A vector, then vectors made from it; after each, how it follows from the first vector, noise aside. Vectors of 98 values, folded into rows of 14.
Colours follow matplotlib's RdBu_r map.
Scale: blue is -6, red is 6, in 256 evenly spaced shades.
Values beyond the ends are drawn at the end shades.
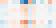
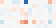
partly zeroed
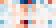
scaled up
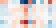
scaled up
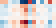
scaled up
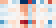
scaled up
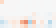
partly zeroed
